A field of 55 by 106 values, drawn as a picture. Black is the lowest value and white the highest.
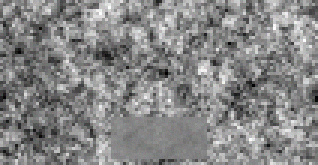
Histogram: bell-shaped. Grain: blotchy. Odd patch: calmer, in the bottom middle. Stripes: none. Calmest part: bottom middle. Mirror symmetry: none.
